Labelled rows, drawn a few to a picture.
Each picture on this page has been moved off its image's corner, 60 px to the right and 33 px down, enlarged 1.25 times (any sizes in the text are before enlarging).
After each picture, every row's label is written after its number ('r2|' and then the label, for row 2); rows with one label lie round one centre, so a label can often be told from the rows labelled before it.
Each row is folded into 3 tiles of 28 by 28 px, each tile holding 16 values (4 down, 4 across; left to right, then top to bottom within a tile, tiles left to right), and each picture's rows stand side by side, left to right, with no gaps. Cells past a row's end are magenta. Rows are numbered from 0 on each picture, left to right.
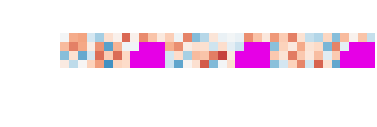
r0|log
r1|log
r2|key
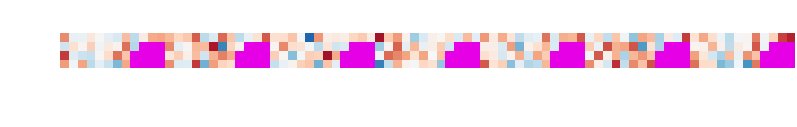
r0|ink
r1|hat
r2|log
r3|key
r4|ink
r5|hat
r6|ink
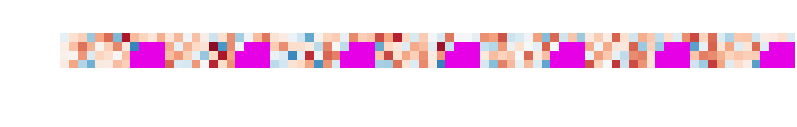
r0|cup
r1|hat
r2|log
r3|key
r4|key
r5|hat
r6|key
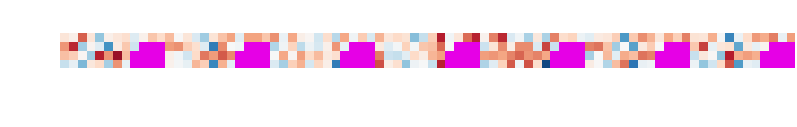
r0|log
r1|log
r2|key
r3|ink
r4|key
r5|log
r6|log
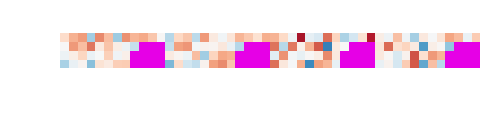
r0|cup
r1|cup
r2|hat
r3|log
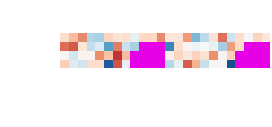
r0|log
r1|key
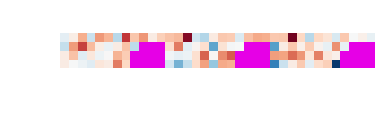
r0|cup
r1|log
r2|key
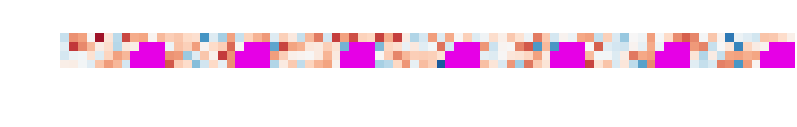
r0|cup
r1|ink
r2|cup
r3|key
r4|hat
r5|ink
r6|log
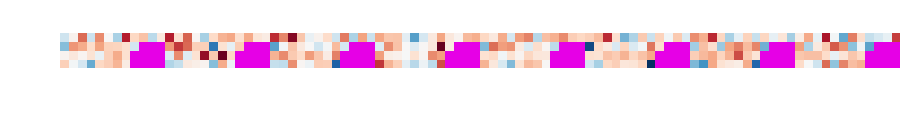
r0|cup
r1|log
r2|key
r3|ink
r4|cup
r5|key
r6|key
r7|hat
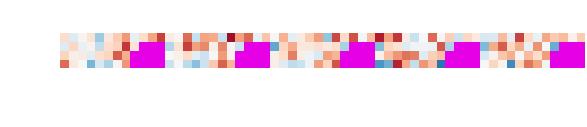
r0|ink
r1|cup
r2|cup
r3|key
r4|cup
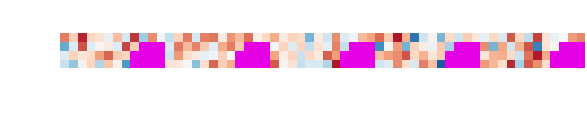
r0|key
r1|cup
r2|ink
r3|key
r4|hat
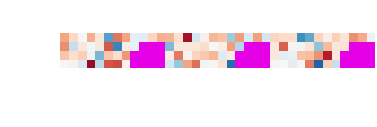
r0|hat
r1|key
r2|log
